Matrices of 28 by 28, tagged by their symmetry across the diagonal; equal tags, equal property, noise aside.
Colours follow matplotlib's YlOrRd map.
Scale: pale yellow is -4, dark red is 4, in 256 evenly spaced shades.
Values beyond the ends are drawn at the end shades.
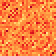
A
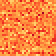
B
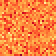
B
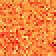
B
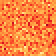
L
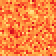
L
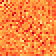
A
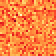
L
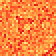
A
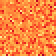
L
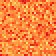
B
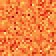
A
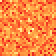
A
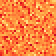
L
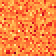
B
